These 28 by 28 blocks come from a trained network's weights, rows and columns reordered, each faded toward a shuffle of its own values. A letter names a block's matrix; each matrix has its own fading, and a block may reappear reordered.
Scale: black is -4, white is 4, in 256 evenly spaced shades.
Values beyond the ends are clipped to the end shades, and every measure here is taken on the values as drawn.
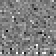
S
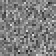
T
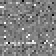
S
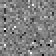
T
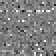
S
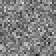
T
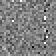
T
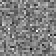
T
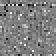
S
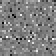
S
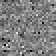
T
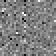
T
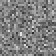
T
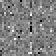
T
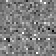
S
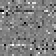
S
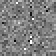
T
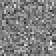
T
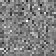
T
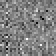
T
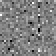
T
